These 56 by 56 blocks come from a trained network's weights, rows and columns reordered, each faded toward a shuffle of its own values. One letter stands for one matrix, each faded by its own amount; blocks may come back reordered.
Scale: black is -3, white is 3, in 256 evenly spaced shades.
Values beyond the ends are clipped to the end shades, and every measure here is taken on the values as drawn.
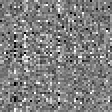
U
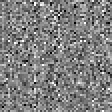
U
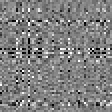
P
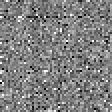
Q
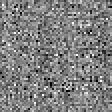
Q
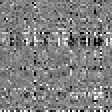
P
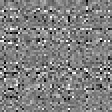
P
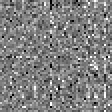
U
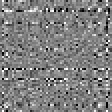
P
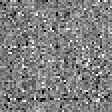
Q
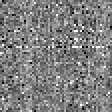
Q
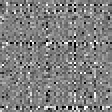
P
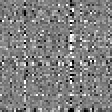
P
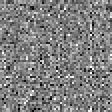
U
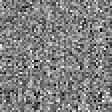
Q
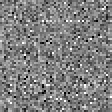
Q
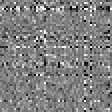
P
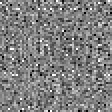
Q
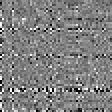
P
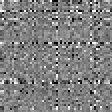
P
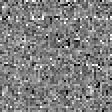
Q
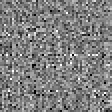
Q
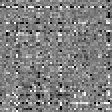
P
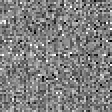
Q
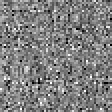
Q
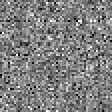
Q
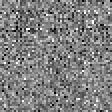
Q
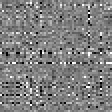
P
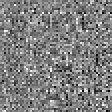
U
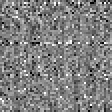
Q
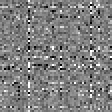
P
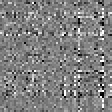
P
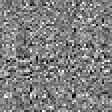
U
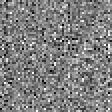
U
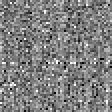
Q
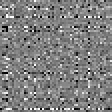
P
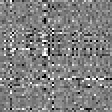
P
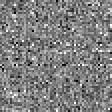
Q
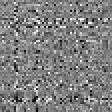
P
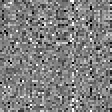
U
